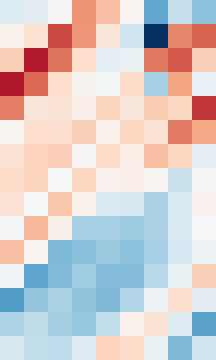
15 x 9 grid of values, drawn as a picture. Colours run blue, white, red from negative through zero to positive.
Roughest part: top right. Ninth with the highest average: top left. Grain: diagonal, up to the right. Odd patch: rougher, in the top right.
